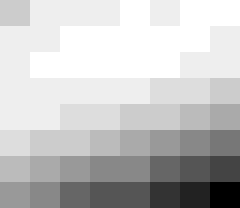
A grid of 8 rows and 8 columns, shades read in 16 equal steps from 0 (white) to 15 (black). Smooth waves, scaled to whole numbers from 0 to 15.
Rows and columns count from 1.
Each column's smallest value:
1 0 0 0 0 0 0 0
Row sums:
7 3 3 12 21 38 59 82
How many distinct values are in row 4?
3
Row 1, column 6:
1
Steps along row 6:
up same up up up up up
